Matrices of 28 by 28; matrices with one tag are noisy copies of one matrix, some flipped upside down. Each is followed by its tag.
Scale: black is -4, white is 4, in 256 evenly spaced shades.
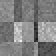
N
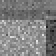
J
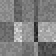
N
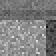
J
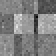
N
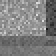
J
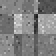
N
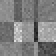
N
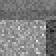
J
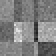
N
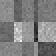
N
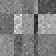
N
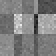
N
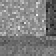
J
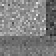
J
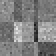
N
